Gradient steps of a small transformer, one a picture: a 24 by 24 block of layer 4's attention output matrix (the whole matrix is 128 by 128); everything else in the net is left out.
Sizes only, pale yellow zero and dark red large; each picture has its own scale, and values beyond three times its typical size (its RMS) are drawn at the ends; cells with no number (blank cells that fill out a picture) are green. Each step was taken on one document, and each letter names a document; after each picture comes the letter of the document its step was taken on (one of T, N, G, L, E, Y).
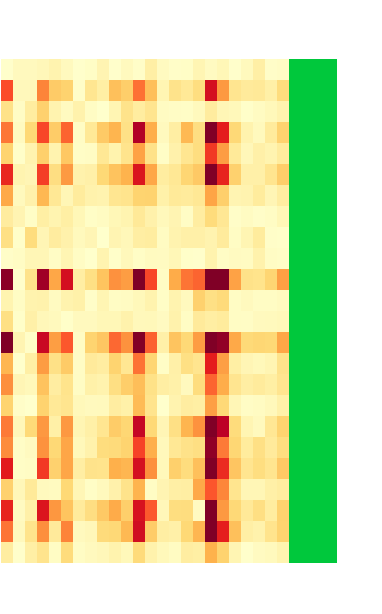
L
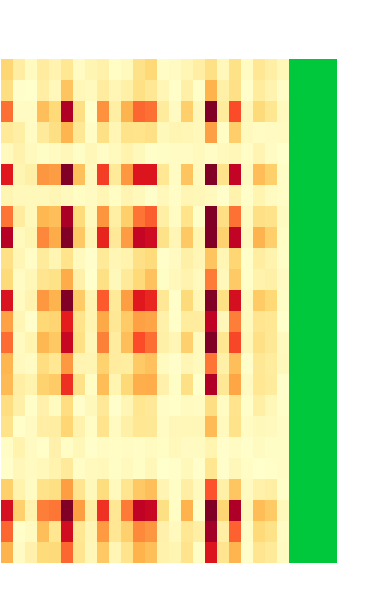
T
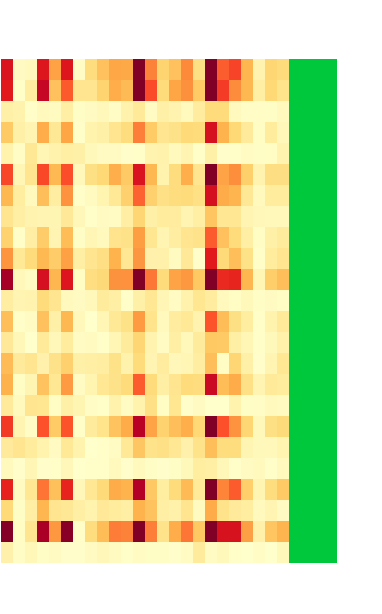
L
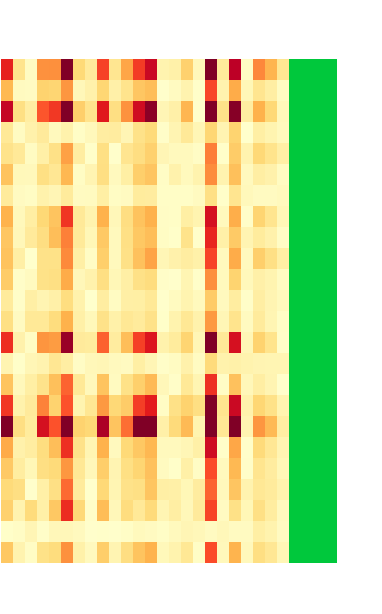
T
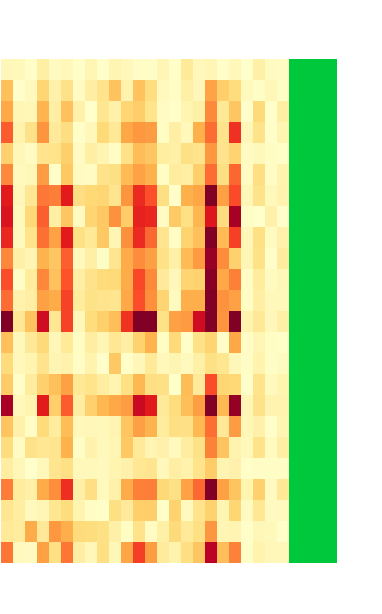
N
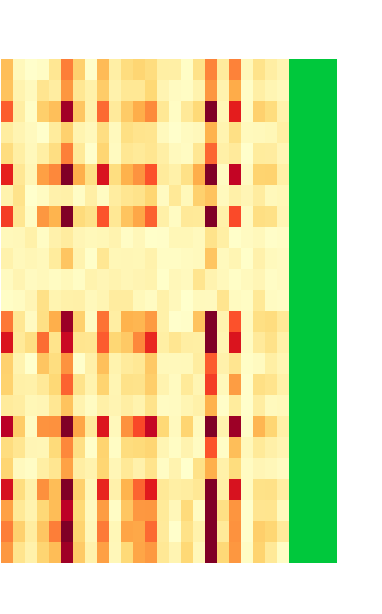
T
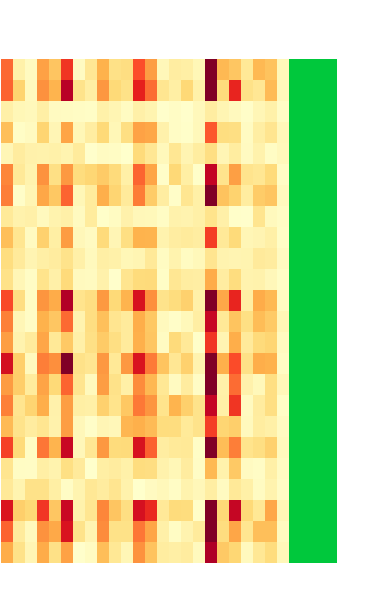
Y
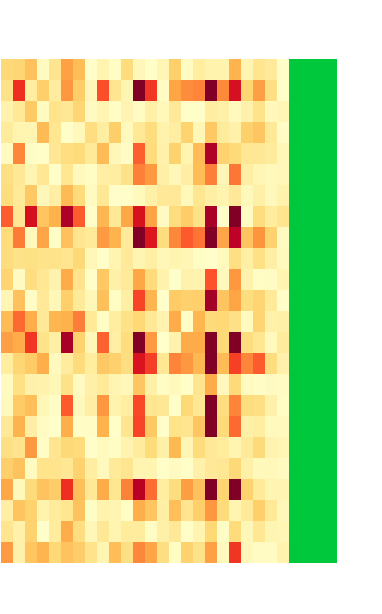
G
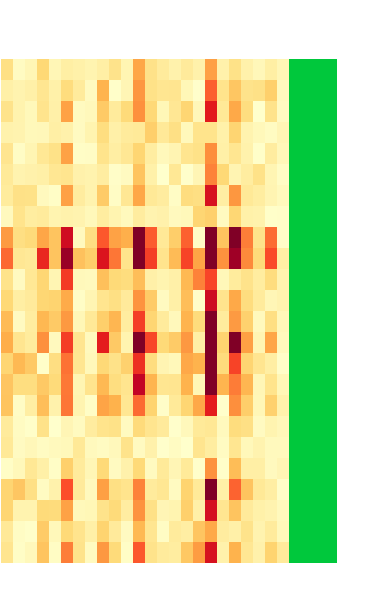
G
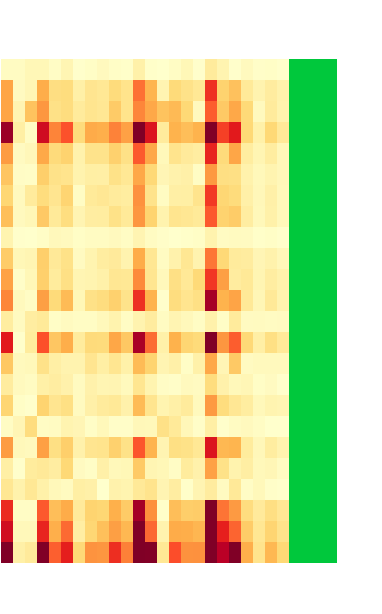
L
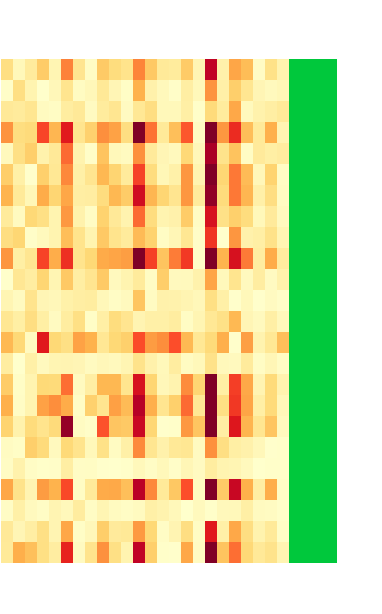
G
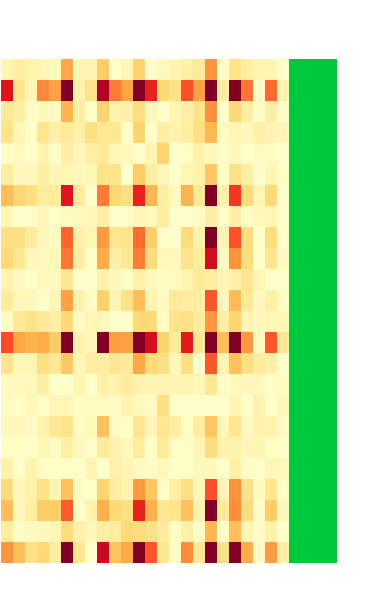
G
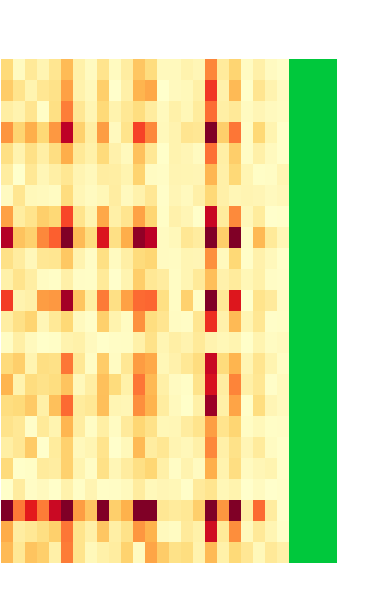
T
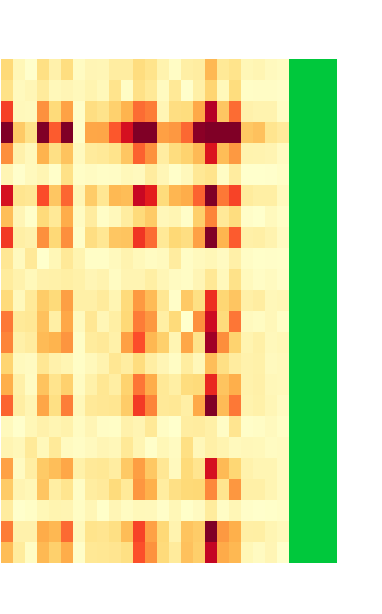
N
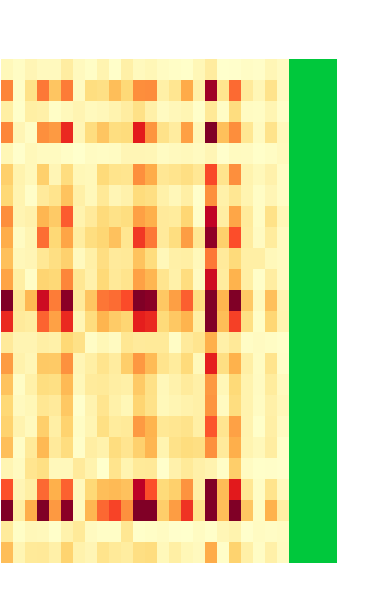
Y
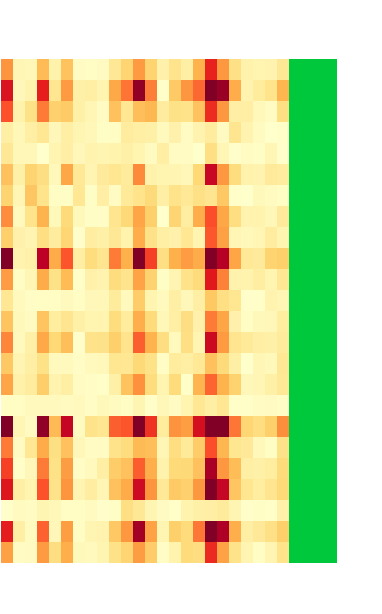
L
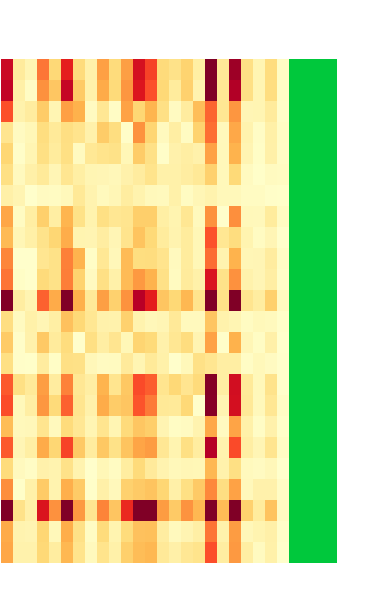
Y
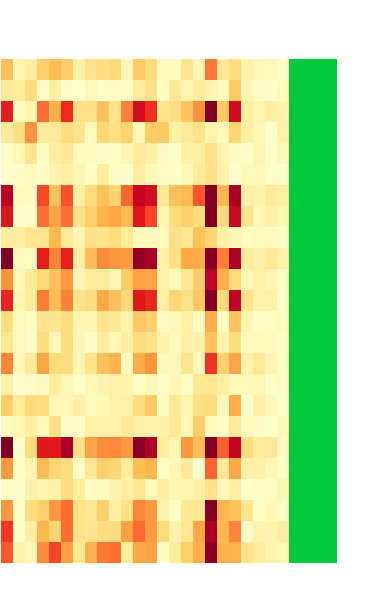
N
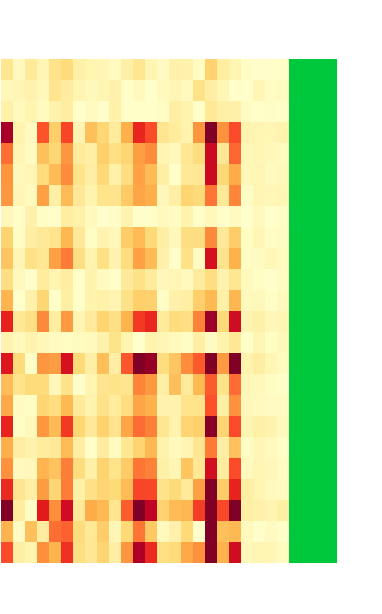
N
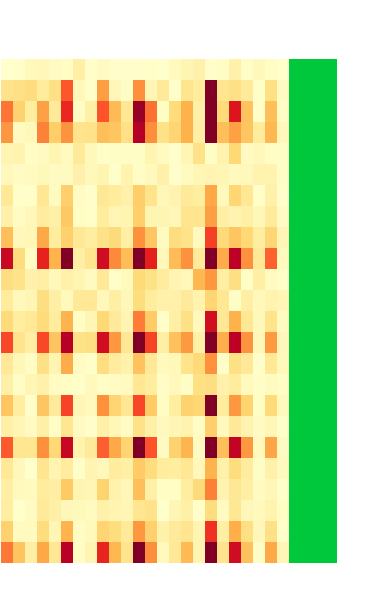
G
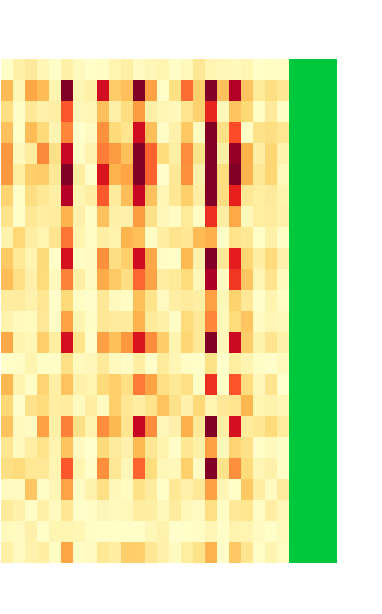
G
